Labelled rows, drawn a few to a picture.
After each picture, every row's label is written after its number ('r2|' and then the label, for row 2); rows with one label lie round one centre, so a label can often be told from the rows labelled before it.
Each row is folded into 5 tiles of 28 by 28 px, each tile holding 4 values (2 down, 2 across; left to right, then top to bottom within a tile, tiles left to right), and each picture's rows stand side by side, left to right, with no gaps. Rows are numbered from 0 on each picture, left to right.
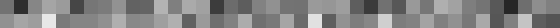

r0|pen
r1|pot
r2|pot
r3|pot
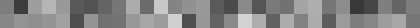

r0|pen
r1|pot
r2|pot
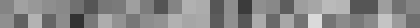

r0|pot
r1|pen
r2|pot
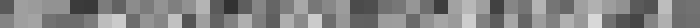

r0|pot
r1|pot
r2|pot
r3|pen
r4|pot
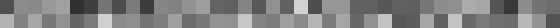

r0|pot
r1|pot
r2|pot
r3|pot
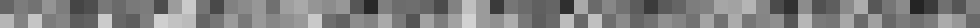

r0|pot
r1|pen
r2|pot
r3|pen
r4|pot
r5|pot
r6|pot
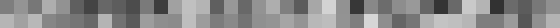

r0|pot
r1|pen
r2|pen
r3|pen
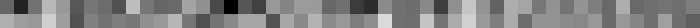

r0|pen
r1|pot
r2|pot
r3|pen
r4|pot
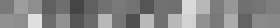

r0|pot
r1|pen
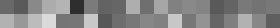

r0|pen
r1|pot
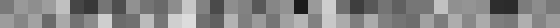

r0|pot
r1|pen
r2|pen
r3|pot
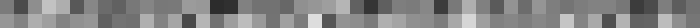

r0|pen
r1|pot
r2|pot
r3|pen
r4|pot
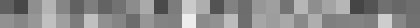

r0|pen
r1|pen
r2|pot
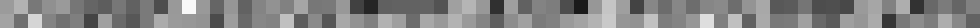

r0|pot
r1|pen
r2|pot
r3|pen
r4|pen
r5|pot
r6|pot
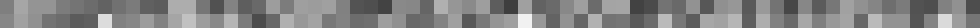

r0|pot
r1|pen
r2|pot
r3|pot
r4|pot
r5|pot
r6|pot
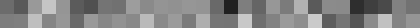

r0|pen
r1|pot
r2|pot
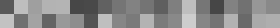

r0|pot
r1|pen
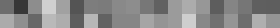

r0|pen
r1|pen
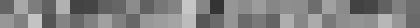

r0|pot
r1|pen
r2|pot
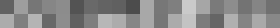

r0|pot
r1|pen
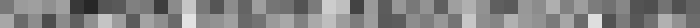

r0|pot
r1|pen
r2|pen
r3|pen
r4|pot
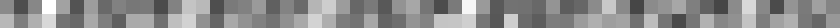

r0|pen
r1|pen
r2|pen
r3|pen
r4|pen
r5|pen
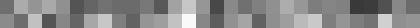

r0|pot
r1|pen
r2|pot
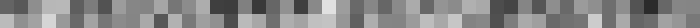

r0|pen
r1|pot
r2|pen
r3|pot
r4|pot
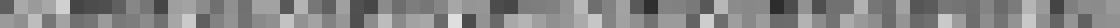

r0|pot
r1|pen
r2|pot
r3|pot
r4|pot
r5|pot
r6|pot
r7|pen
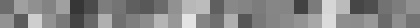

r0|pot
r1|pen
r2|pen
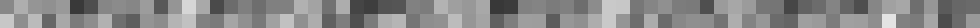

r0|pot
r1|pen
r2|pot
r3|pot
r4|pen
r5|pot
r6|pen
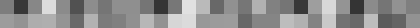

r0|pen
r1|pen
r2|pen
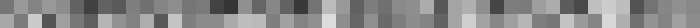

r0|pot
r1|pot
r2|pen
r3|pen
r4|pen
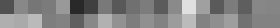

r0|pot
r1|pen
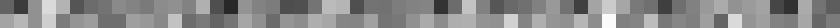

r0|pen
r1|pot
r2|pen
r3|pen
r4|pen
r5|pot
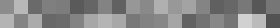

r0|pot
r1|pot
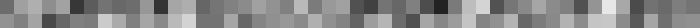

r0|pot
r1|pen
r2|pot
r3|pen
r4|pen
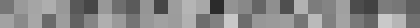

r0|pot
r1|pen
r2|pot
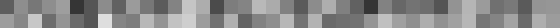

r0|pot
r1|pen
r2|pot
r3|pen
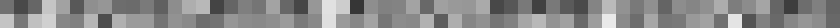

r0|pen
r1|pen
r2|pen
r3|pot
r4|pen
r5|pot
